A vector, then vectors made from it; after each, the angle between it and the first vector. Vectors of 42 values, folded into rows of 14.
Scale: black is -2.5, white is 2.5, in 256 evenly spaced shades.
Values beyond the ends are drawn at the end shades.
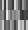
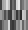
orthogonal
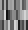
nearly opposite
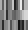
nearly opposite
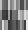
orthogonal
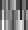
partly aligned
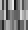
nearly opposite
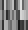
nearly opposite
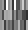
partly aligned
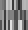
partly aligned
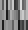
nearly opposite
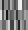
partly opposed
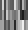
nearly parallel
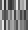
partly aligned
